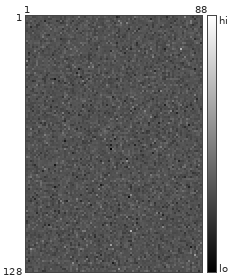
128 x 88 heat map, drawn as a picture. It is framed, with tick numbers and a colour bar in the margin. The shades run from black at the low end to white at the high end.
There are no regular stripes. No single row or column stands out from its neighbours. The texture is fine-grained noise. A few values lie far out on both sides of the bulk. Overall the values sit about 30% of the way up the scale.
